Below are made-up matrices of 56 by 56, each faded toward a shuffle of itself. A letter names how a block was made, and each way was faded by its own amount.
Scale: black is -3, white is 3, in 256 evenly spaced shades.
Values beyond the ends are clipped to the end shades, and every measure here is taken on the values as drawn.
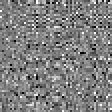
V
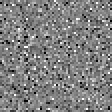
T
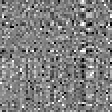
V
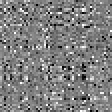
V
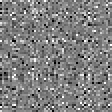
V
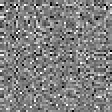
V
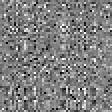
V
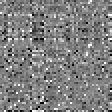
V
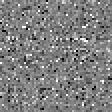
T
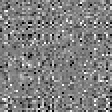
V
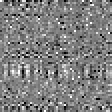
V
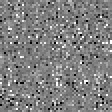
T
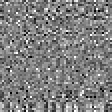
V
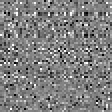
V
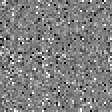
T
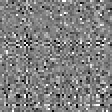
V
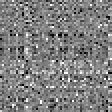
V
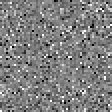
T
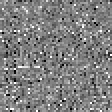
T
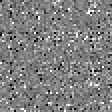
T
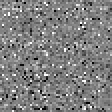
T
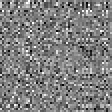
V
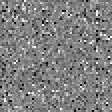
T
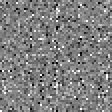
T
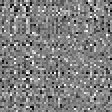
V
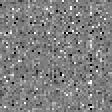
T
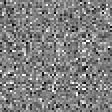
V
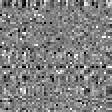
V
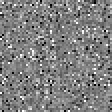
T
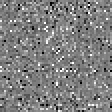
T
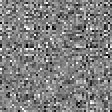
V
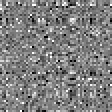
V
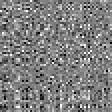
V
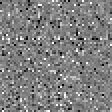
T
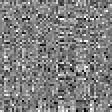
V
